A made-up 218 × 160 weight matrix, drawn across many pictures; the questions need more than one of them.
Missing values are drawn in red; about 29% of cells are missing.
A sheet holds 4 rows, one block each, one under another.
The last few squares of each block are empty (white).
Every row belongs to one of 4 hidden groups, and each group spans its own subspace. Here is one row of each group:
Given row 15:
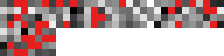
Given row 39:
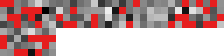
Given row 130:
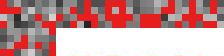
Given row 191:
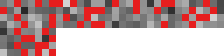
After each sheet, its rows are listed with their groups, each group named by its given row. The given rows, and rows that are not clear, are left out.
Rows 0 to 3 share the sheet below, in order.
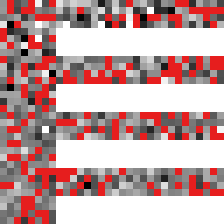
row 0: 15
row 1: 15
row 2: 191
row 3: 130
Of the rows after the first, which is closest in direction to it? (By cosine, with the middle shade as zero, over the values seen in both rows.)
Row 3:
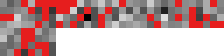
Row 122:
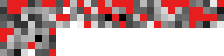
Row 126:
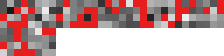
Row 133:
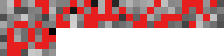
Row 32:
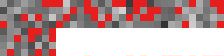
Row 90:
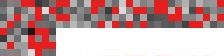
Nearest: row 126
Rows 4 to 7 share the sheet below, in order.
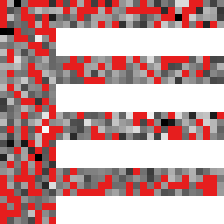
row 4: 15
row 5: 15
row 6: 15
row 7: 15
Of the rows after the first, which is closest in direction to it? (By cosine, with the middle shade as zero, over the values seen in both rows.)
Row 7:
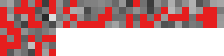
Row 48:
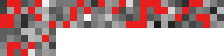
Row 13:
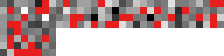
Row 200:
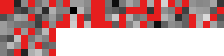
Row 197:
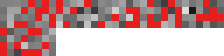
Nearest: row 200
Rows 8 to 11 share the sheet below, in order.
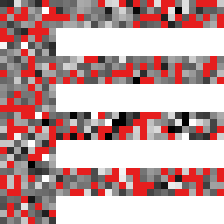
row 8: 39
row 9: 130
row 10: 39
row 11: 39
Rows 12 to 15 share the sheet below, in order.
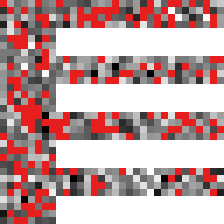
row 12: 15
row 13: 191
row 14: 15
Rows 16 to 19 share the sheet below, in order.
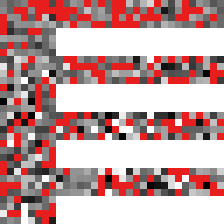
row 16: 15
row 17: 15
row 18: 191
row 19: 39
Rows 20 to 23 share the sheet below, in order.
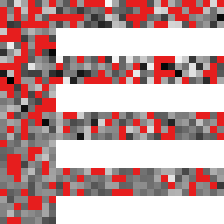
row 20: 191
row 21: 15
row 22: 39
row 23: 191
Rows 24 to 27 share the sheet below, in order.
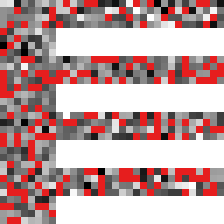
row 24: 39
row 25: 191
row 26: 191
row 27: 130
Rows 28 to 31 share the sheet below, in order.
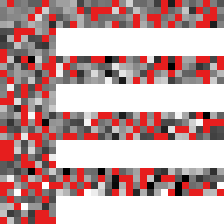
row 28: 39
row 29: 191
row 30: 130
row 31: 191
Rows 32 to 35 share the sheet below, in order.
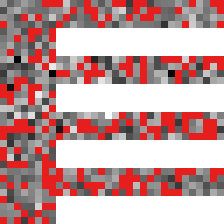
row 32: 130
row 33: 15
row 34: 191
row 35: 15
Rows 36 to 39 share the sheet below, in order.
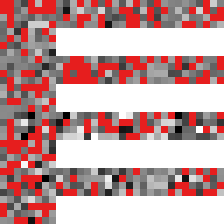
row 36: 15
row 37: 39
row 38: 130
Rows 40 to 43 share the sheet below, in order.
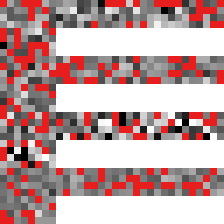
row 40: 39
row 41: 15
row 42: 39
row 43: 15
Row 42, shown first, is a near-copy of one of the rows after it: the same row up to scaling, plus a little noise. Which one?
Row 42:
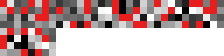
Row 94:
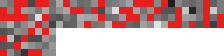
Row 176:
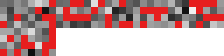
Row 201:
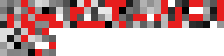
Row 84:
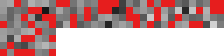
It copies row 84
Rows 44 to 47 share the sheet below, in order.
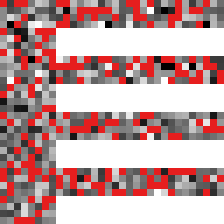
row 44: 15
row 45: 39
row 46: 15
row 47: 39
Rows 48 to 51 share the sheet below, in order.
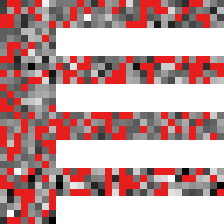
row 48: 130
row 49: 15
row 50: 15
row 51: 191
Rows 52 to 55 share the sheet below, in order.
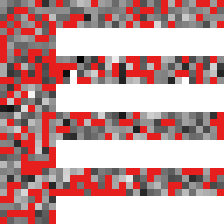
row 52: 130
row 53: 130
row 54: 130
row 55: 15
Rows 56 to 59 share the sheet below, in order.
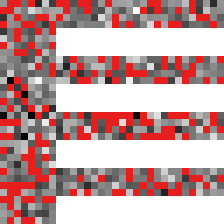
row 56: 15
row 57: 15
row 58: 130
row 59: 39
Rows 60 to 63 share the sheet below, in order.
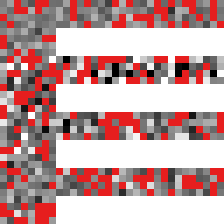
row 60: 191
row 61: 191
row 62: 130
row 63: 191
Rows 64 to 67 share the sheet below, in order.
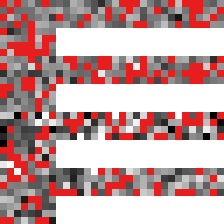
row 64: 15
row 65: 15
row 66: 15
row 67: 15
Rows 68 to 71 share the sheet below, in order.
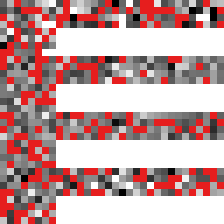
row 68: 130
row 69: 191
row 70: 130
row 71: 191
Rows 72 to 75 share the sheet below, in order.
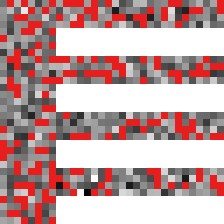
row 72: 191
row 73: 15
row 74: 130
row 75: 39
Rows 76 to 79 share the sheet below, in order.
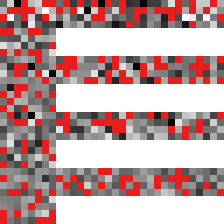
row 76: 130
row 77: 15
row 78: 191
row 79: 39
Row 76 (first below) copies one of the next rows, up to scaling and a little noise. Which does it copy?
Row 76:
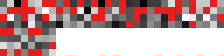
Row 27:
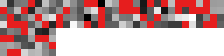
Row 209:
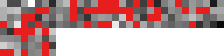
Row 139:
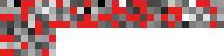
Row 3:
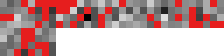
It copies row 139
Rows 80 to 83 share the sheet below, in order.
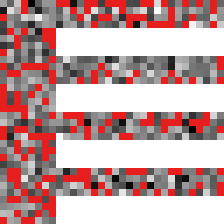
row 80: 130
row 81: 191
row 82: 130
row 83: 191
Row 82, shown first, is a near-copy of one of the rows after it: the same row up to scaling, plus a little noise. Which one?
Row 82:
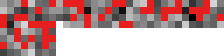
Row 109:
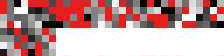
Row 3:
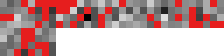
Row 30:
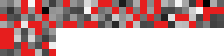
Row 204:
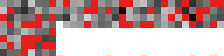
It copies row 204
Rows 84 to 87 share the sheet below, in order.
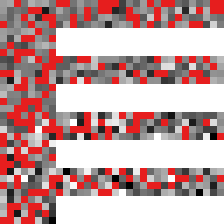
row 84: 39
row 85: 39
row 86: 39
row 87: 191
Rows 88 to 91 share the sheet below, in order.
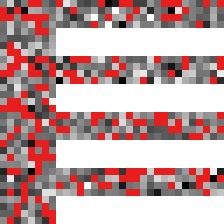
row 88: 191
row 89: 130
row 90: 39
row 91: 130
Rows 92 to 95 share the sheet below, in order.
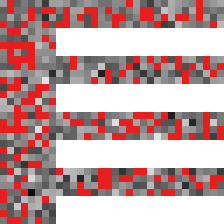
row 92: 15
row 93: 15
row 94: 39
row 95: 130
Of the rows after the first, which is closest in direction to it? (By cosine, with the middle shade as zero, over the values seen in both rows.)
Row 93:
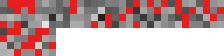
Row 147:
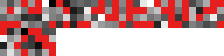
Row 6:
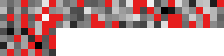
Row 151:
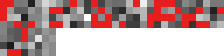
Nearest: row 151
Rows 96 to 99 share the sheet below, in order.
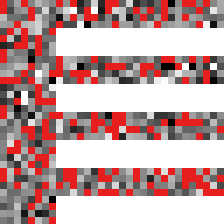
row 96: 39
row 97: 39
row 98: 191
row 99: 39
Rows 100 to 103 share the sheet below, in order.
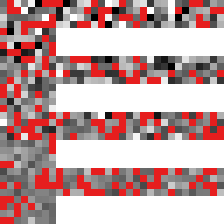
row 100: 191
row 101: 191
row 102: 130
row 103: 130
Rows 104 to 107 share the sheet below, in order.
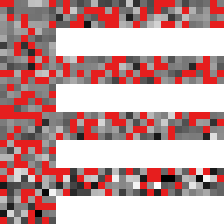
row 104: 39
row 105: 15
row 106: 39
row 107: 15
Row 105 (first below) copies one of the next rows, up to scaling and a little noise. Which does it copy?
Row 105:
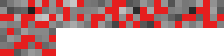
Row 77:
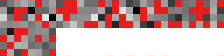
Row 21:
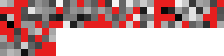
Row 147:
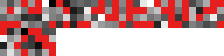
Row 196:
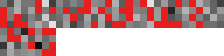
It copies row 77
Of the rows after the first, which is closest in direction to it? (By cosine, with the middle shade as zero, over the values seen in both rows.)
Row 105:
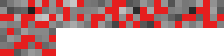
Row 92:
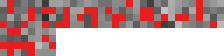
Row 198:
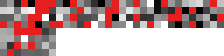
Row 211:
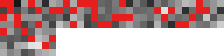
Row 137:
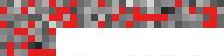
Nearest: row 211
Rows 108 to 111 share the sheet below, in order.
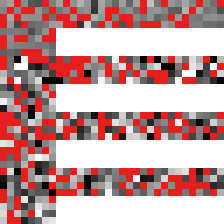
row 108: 39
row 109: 130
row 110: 191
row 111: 15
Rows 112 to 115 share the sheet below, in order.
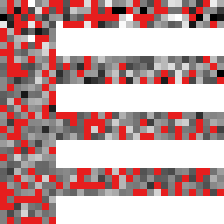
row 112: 130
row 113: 191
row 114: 191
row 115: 39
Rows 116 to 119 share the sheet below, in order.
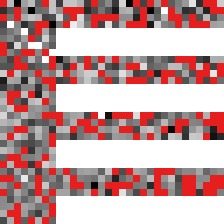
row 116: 15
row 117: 15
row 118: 130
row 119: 191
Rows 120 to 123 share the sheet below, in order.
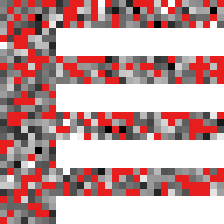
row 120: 39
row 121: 191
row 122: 130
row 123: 130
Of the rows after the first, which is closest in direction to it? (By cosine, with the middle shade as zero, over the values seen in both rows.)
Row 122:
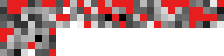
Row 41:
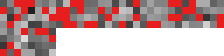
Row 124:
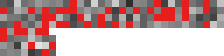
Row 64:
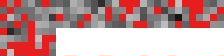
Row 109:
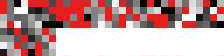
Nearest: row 41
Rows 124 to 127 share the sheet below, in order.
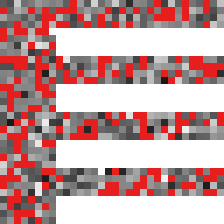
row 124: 39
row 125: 191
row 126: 130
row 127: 130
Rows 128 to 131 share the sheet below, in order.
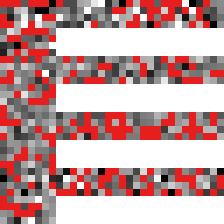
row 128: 130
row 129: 191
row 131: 130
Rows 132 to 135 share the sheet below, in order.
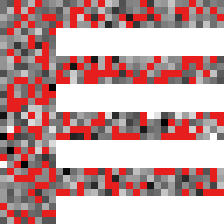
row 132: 191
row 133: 39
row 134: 130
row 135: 191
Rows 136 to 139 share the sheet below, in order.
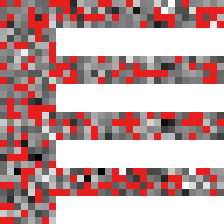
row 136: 39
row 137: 15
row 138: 15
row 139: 130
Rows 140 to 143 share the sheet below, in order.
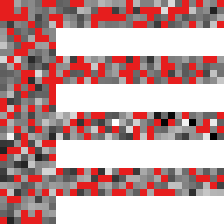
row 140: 39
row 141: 130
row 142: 39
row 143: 130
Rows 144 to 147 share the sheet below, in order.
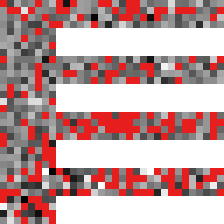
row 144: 191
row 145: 15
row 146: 39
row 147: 15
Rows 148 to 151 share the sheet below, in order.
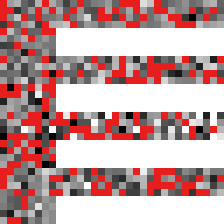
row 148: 130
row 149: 15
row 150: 130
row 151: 130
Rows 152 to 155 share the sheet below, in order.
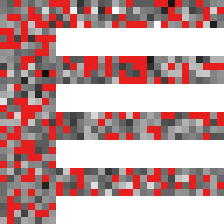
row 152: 39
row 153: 15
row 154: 15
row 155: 191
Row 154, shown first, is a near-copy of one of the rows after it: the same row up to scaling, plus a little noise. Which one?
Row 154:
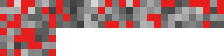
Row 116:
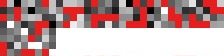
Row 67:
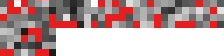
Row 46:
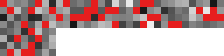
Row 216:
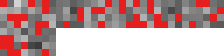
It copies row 67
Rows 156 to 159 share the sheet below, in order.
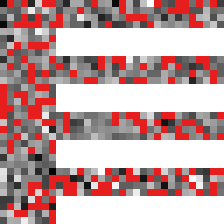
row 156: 130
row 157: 130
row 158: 15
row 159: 130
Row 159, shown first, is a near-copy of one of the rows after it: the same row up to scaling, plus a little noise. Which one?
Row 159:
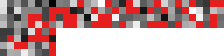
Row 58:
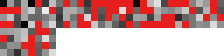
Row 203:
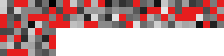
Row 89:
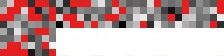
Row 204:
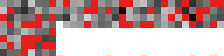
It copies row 203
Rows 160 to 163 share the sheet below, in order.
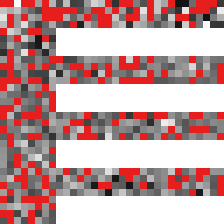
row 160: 15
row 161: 15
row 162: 15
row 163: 191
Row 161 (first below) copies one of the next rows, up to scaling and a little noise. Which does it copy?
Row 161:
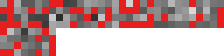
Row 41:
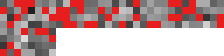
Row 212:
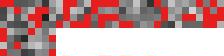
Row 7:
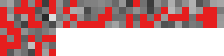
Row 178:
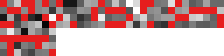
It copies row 178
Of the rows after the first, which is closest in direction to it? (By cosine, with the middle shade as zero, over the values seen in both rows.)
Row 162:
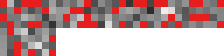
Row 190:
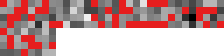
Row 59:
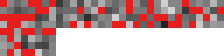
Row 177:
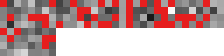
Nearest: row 190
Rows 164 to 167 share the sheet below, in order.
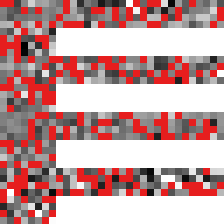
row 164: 39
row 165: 191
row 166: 39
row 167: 15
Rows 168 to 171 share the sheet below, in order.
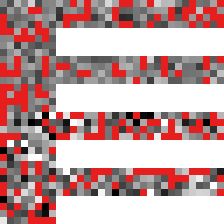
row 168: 191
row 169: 191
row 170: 15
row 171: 191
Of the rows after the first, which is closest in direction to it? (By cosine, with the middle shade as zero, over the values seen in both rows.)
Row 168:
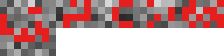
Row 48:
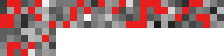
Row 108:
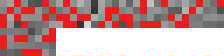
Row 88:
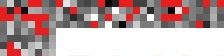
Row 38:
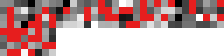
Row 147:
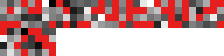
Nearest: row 48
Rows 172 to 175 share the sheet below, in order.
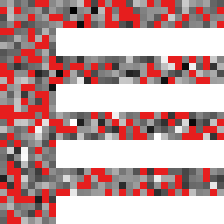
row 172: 39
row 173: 39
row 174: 39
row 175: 130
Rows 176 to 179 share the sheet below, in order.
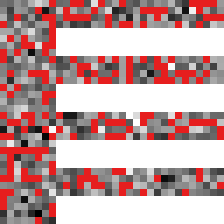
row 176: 39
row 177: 39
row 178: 15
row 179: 15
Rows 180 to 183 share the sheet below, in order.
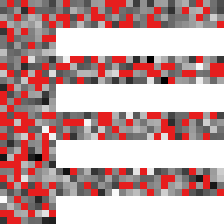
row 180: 191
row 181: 191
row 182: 15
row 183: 191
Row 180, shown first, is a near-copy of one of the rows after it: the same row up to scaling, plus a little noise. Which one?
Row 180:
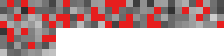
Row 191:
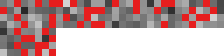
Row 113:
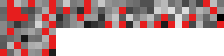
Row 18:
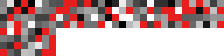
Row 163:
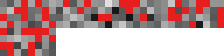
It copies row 191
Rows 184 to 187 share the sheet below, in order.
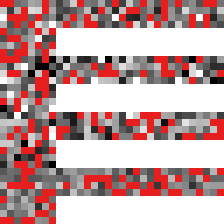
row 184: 130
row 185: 130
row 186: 15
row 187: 15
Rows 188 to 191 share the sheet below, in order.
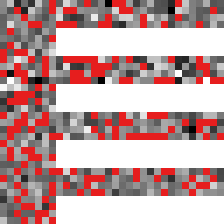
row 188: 191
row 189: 15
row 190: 130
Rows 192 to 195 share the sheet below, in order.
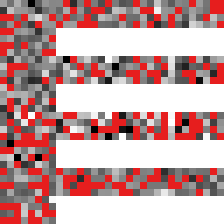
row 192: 130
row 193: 191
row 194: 191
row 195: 39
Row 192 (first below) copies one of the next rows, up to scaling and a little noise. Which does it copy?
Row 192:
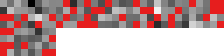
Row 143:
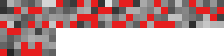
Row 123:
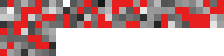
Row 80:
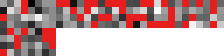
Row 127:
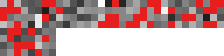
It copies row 80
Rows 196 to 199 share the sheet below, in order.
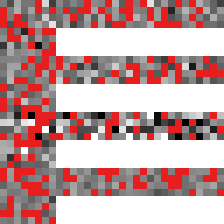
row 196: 15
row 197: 39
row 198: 191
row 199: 39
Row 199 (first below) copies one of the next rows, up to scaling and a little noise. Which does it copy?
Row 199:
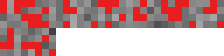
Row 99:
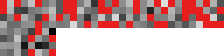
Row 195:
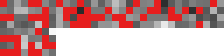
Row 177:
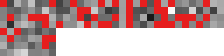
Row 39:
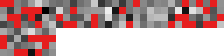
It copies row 99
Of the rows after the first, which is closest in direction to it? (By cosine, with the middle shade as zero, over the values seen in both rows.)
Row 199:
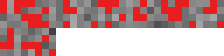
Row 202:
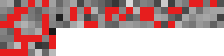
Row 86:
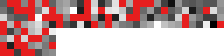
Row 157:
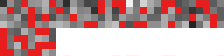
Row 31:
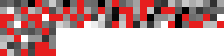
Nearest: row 202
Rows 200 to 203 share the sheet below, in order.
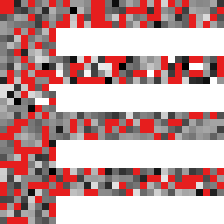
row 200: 39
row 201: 39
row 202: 39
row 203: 130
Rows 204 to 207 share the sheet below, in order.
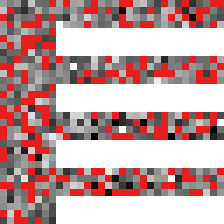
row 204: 130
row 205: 39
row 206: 130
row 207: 191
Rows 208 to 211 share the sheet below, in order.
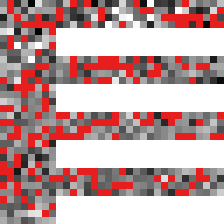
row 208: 191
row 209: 130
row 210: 39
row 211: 15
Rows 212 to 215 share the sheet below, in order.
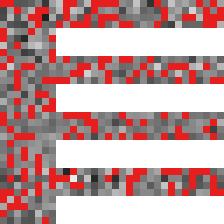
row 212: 15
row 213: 130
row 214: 130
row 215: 130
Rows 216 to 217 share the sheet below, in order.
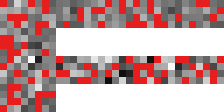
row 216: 15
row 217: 191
